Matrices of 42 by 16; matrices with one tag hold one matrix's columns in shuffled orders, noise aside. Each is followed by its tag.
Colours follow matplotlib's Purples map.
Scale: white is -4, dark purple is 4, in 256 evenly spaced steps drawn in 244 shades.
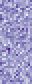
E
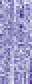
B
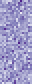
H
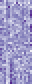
B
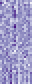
B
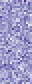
H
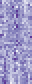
B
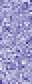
H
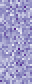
E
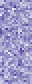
E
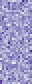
H
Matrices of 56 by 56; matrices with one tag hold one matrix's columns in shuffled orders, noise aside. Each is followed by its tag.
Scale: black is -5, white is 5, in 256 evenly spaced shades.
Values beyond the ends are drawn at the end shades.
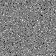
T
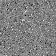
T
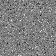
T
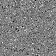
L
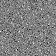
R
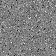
L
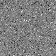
T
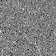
R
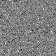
R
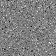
L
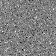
R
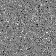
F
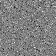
L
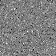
R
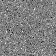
R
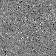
F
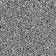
L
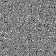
F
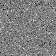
T
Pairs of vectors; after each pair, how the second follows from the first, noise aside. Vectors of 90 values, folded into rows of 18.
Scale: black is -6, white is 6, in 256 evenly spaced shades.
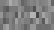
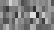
scaled up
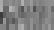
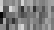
scaled up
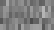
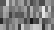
scaled up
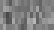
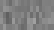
shrunk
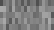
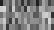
scaled up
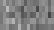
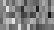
scaled up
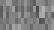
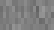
shrunk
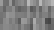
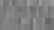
shrunk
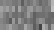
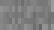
shrunk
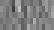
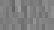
shrunk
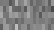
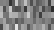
scaled up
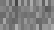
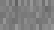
shrunk
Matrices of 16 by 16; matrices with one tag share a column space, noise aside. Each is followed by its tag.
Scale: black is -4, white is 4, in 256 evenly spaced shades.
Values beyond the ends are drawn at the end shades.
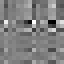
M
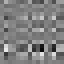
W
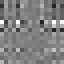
M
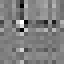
M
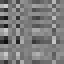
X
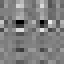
M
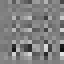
W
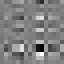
W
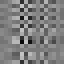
X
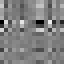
M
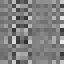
X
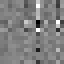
M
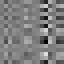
X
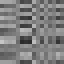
X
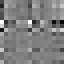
M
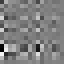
W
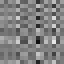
X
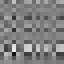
W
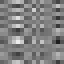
X
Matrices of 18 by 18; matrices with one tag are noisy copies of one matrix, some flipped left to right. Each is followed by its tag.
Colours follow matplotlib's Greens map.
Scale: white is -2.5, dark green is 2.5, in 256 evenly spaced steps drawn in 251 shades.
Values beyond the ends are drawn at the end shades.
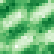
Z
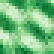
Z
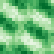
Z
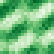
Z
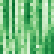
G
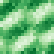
Z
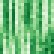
G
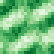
Z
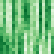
G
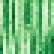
G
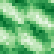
Z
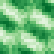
Z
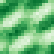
Z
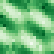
Z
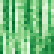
G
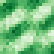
Z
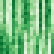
G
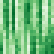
G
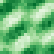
Z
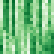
G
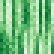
G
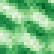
Z
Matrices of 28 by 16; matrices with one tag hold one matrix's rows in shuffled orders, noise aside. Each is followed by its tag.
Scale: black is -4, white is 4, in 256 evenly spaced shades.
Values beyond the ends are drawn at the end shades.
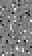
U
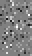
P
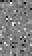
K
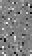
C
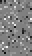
C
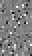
U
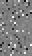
U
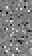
P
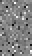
U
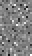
U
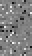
K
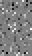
U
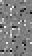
K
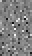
U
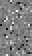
P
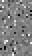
C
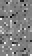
K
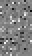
K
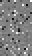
U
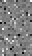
C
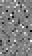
U
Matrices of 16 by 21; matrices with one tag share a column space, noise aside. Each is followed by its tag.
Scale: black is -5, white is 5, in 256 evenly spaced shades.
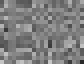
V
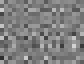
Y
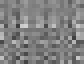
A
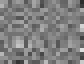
V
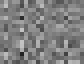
V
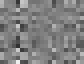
V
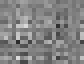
A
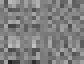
V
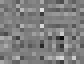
Y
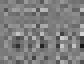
Y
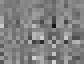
A
